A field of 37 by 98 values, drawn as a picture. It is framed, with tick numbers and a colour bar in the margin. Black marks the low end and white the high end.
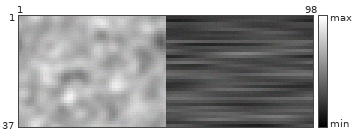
It is made of 1 by 2 panels. Panel 1,1: high, blotchy. Panel 1,2: low, streaked across.
